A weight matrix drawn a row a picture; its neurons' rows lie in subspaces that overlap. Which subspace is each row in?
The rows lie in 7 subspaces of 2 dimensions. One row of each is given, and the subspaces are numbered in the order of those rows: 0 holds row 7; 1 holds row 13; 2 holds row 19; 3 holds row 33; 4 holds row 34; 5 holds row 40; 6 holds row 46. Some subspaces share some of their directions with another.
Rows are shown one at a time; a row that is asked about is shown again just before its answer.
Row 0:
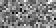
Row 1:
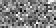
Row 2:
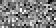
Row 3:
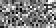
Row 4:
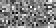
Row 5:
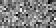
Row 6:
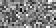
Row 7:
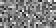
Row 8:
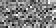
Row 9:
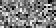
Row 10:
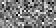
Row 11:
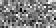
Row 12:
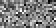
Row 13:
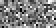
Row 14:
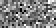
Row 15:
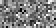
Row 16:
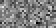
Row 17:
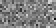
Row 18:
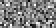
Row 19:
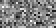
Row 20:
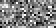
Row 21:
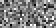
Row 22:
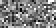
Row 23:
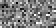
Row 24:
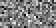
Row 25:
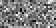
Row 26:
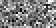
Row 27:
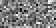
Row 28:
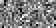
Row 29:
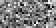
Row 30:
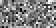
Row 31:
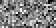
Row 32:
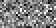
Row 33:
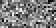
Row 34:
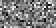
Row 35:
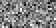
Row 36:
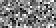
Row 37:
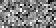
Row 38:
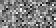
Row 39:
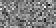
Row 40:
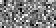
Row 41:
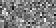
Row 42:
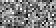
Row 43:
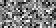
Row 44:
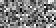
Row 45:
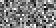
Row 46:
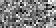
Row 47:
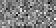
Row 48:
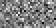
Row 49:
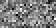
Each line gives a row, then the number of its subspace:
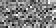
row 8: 5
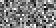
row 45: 1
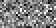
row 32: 3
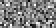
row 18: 1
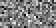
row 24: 0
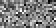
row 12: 0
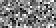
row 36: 0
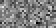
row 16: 2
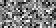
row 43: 5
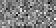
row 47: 3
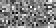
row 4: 2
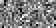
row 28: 5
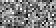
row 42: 6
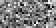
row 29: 6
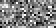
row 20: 2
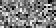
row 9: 4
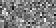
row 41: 4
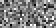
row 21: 1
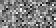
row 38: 4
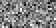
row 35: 1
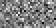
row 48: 3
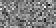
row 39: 4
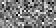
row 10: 3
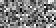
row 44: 1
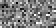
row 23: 2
